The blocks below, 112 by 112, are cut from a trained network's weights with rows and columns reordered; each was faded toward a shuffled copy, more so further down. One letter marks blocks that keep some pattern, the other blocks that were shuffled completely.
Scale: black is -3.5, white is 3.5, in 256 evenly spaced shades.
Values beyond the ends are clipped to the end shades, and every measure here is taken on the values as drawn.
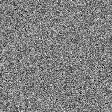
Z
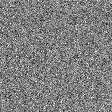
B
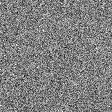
B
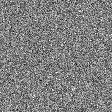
B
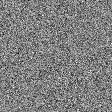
B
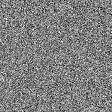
Z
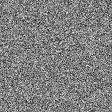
B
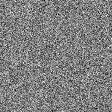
Z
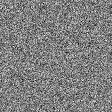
Z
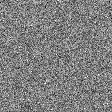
B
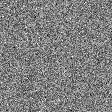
B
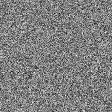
Z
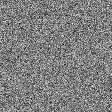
B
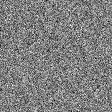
B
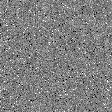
Z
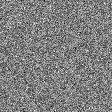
B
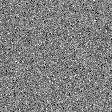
B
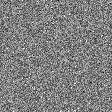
B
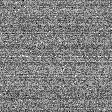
Z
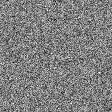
Z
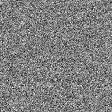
Z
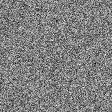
B
